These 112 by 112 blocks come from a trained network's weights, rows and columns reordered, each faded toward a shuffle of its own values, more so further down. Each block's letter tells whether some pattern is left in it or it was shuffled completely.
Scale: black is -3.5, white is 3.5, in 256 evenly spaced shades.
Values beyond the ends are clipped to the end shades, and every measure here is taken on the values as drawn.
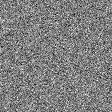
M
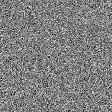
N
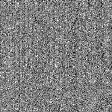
N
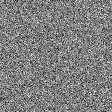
M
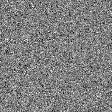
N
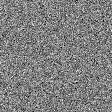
M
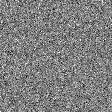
M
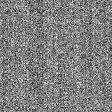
N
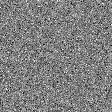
M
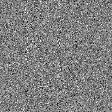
N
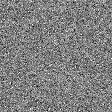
M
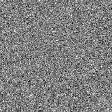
N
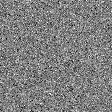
M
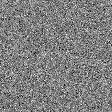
M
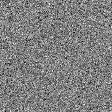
N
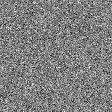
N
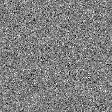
N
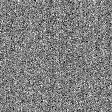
N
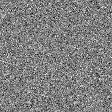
N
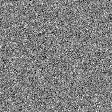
N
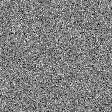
M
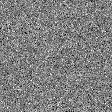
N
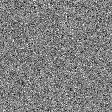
M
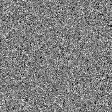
N
